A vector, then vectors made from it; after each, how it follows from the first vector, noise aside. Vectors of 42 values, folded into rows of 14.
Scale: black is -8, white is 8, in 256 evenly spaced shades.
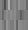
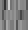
scaled up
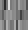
scaled up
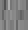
copied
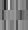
scaled up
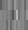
wrapped around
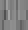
wrapped around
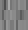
copied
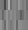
copied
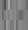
copied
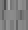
copied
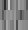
scaled up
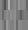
copied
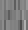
wrapped around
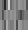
scaled up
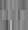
wrapped around
